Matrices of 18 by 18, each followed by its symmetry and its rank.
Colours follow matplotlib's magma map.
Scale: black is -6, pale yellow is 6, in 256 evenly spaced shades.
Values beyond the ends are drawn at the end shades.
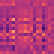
neither, rank two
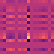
neither, rank one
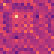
symmetric, rank three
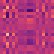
neither, rank two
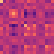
symmetric, rank three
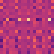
neither, rank two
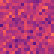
neither, full rank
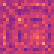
symmetric, rank three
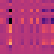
neither, rank one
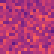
neither, full rank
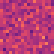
neither, full rank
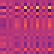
neither, rank one
